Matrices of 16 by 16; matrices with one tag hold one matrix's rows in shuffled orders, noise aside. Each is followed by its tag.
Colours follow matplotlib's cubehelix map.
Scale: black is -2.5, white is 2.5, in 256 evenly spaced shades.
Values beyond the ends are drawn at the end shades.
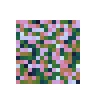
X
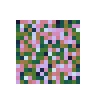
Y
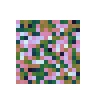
X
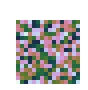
X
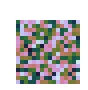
X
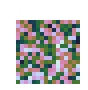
X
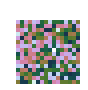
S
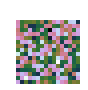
X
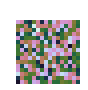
Y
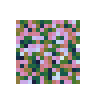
X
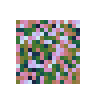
X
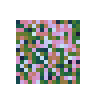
Y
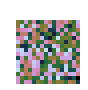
S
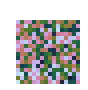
S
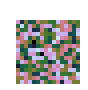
X
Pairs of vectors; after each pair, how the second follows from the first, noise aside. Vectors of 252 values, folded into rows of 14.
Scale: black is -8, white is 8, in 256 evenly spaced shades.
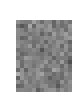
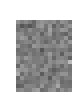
sign-scrambled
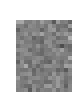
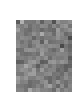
sign-scrambled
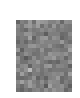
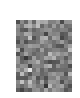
scaled up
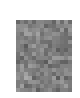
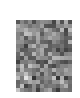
scaled up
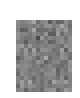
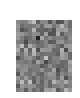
scaled up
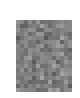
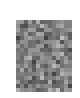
scaled up
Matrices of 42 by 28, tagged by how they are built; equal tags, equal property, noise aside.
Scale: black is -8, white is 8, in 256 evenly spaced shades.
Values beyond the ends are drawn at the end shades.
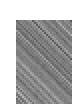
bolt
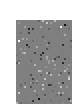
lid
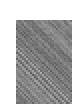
bolt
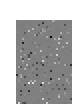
lid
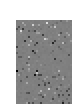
lid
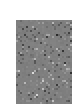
lid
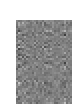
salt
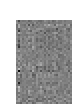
salt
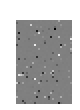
lid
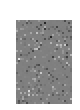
lid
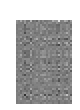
salt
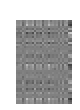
salt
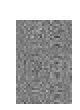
salt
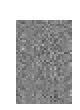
salt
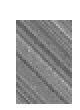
bolt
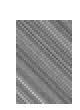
bolt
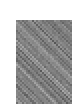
bolt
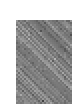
bolt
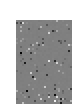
lid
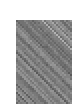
bolt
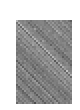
bolt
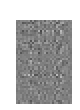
salt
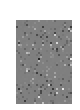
lid
